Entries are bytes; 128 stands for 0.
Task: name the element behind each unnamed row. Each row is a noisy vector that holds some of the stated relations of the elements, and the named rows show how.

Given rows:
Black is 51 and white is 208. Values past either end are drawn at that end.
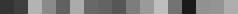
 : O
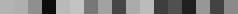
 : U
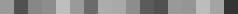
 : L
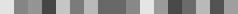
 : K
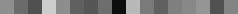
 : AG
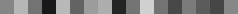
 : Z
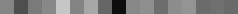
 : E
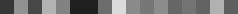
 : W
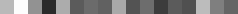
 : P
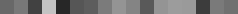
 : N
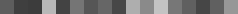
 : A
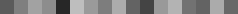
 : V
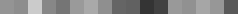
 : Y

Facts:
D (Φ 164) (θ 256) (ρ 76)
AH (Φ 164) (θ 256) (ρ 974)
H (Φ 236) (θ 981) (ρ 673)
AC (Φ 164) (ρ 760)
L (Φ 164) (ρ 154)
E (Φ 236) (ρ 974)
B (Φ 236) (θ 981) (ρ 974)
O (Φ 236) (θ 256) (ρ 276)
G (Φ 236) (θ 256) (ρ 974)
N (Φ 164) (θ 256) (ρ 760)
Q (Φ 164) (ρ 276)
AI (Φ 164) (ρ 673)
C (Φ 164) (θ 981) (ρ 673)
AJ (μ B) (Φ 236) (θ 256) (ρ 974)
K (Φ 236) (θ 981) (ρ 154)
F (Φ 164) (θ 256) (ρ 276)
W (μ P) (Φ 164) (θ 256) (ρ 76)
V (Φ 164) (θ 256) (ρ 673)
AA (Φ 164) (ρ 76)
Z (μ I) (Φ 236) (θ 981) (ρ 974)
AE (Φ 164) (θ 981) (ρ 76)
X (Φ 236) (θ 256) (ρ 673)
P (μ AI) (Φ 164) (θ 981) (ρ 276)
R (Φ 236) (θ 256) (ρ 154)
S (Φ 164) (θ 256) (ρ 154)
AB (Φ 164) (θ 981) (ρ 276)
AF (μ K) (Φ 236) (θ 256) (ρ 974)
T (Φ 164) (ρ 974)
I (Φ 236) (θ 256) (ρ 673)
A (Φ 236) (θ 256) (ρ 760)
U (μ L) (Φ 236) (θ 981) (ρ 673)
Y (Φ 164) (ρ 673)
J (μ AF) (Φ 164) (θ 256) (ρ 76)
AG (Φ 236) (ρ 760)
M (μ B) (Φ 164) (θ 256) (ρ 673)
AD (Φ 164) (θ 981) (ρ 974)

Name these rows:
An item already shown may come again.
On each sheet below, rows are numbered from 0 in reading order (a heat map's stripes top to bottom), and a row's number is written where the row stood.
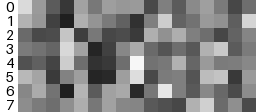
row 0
AD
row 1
B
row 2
A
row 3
AA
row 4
D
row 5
AE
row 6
Z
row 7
T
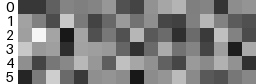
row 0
G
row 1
AC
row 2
P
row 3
H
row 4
L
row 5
I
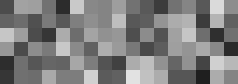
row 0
M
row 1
AH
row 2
AD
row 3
L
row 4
AJ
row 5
AF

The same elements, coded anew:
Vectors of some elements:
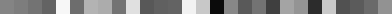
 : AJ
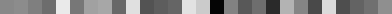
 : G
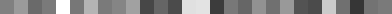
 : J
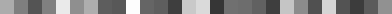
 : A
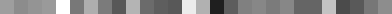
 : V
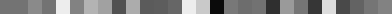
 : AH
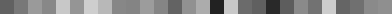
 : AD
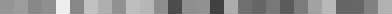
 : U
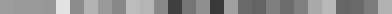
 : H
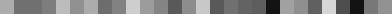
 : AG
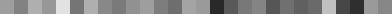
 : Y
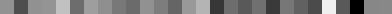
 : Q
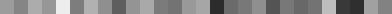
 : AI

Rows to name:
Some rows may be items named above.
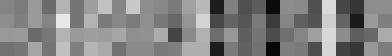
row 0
E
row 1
AA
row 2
K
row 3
T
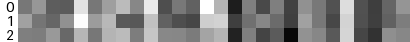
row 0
AF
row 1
N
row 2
E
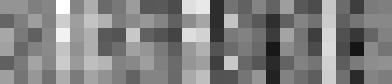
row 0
D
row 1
AD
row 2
N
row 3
AC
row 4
AD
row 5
L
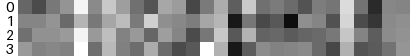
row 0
P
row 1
E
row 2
AE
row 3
M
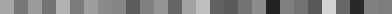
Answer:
L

